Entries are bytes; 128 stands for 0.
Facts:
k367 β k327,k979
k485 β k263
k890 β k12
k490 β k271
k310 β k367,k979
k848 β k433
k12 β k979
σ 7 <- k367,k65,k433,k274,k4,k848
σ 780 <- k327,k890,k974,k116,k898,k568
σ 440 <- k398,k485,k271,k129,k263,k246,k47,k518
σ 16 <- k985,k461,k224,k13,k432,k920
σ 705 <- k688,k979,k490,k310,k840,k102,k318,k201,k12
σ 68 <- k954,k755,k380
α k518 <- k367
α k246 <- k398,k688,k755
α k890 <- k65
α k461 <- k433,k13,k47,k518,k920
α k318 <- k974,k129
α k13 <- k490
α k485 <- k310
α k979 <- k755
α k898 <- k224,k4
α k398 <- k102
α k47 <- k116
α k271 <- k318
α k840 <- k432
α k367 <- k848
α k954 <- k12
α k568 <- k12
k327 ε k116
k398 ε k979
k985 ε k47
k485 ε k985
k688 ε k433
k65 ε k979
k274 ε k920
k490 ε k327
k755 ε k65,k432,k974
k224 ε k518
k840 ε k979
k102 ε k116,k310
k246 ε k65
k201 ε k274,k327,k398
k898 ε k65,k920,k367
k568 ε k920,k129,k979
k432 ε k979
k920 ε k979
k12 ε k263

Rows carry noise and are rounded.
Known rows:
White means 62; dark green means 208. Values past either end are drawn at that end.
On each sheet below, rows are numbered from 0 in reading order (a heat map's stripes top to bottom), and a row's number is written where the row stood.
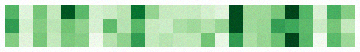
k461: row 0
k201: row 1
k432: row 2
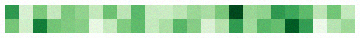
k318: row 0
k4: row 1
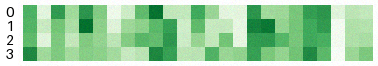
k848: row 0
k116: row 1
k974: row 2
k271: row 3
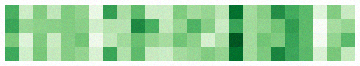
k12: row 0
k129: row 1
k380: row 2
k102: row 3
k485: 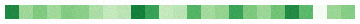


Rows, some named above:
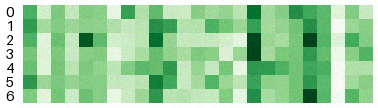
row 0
k12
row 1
k398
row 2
k461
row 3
k954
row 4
k974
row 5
k263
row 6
k985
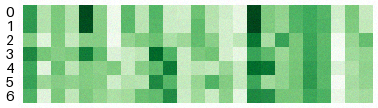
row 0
k490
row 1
k490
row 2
k755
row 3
k47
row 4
k898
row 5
k129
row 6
k327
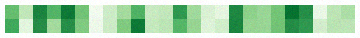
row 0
k433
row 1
k367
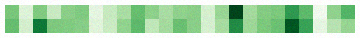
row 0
k954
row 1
k274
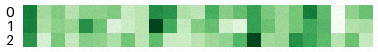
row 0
k246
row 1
k518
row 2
k979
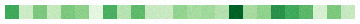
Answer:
k310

